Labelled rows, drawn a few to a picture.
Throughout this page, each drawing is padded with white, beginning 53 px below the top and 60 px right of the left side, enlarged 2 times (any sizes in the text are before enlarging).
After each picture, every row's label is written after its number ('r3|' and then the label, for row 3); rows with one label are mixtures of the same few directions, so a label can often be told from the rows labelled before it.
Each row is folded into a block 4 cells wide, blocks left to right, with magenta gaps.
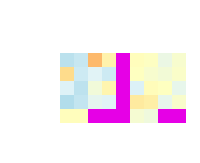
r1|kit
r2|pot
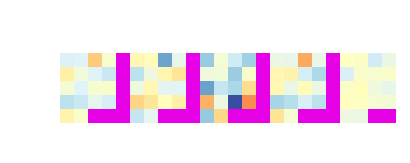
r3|kit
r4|kit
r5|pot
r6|kit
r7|kit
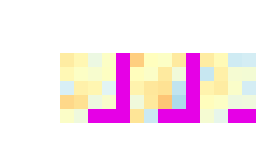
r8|pot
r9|pot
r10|kit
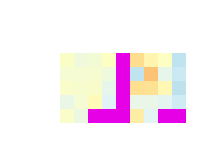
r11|pot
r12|kit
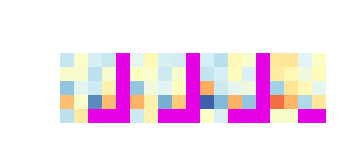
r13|pot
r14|pot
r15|pot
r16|pot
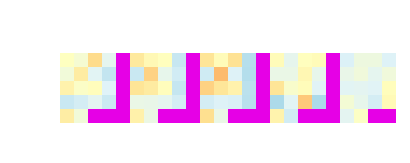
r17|kit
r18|kit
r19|kit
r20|pot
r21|pot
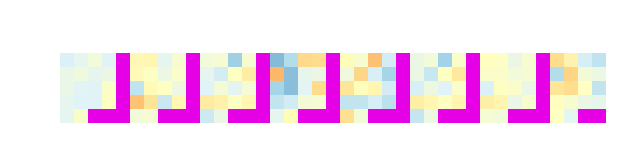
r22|pot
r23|pot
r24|kit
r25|kit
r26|kit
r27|kit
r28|pot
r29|kit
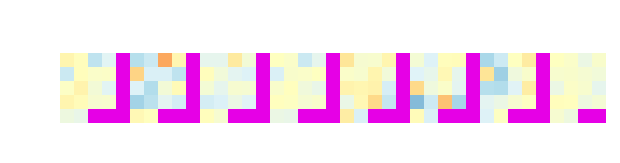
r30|kit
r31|kit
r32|kit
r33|kit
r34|pot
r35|pot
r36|kit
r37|pot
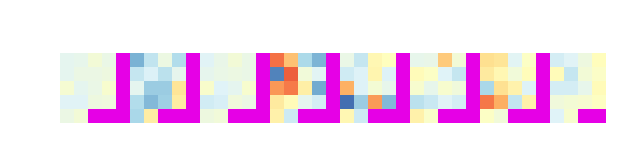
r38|pot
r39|pot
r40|pot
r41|kit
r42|pot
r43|kit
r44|pot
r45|kit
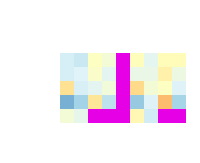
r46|pot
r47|pot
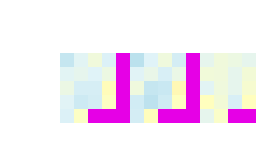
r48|pot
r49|pot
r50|pot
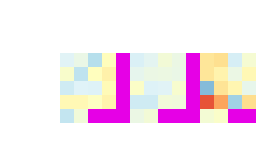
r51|kit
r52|pot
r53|pot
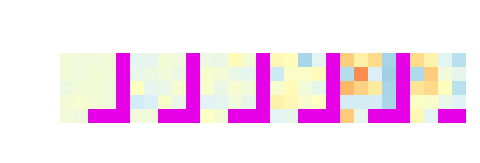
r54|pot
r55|pot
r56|kit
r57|kit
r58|kit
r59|kit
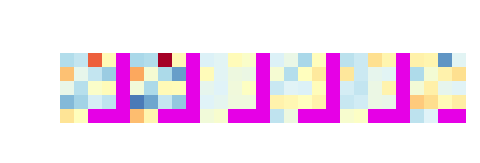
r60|kit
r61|kit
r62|kit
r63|kit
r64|kit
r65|kit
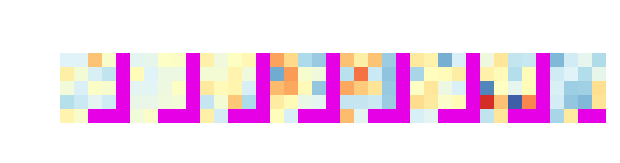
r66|kit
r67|kit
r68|pot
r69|kit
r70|kit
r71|kit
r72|pot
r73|pot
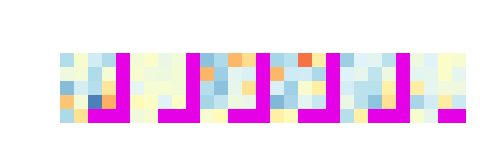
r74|pot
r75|pot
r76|kit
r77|kit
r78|pot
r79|pot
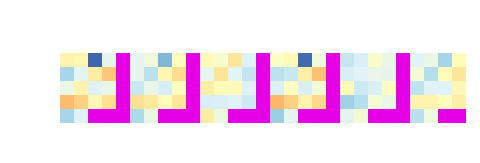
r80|kit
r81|kit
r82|kit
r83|kit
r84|pot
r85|kit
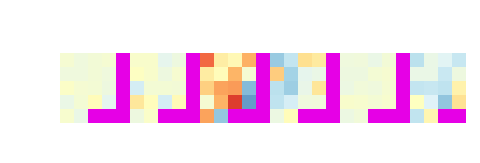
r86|pot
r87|pot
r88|pot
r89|kit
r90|kit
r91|pot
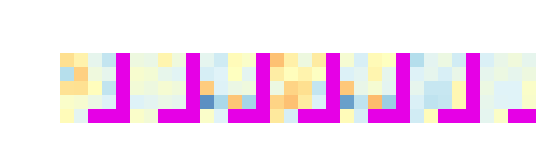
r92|kit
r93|kit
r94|pot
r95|pot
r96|pot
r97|pot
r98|pot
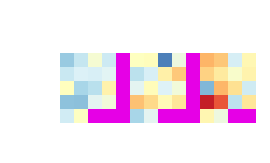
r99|pot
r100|kit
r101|pot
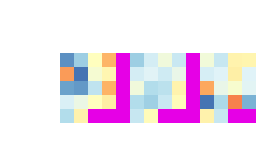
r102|kit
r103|pot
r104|pot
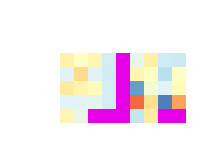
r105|kit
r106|pot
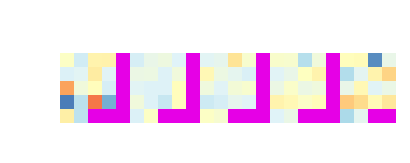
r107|pot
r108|pot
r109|kit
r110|kit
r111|kit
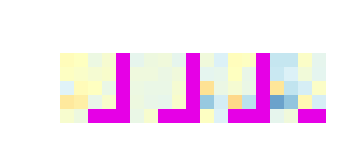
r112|pot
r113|pot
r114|pot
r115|pot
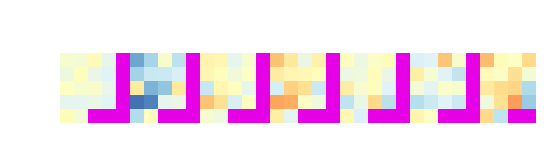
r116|kit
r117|pot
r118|pot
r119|pot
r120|pot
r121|kit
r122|pot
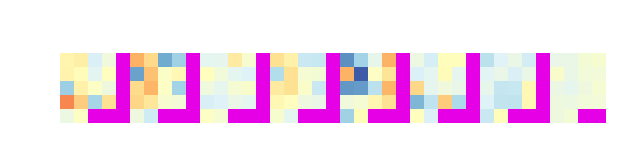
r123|pot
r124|kit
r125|kit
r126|kit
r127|kit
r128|pot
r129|pot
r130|kit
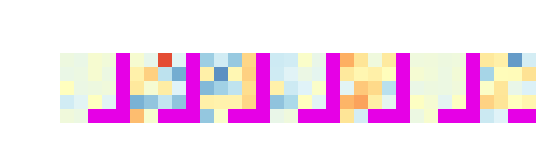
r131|pot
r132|kit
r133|kit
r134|pot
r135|pot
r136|pot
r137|kit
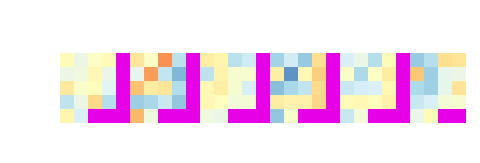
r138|pot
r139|kit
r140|kit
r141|kit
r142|kit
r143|kit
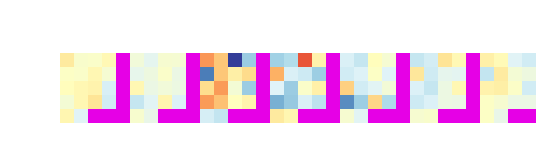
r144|pot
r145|pot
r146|kit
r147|kit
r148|pot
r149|kit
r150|kit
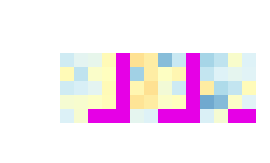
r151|kit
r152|kit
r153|pot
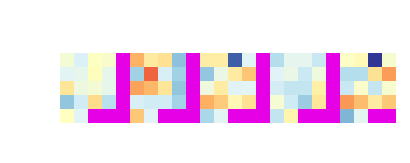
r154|pot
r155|kit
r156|kit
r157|pot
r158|kit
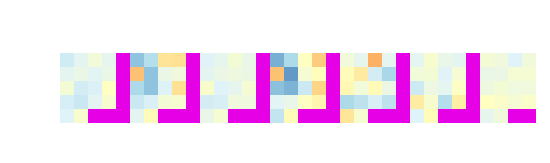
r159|pot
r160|kit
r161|pot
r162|kit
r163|kit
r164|pot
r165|kit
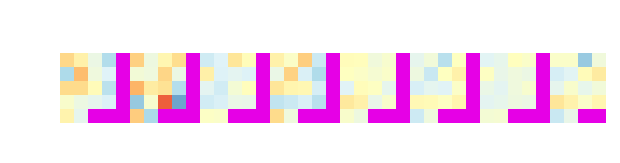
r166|kit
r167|pot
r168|kit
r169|kit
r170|pot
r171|kit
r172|kit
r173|kit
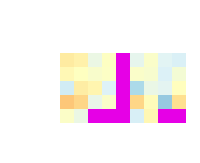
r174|pot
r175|pot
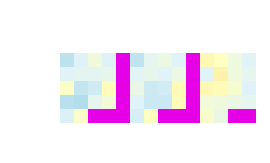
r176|pot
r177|pot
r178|kit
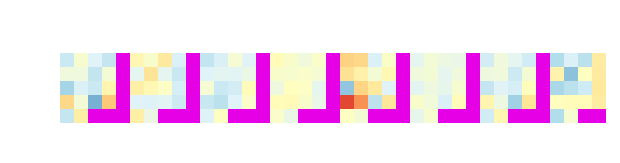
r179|pot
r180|kit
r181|pot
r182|pot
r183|pot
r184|pot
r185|pot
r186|kit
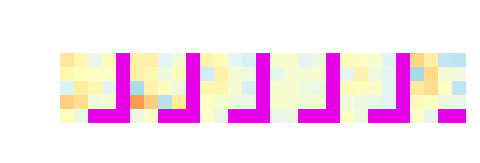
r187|pot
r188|pot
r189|kit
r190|kit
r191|kit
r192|kit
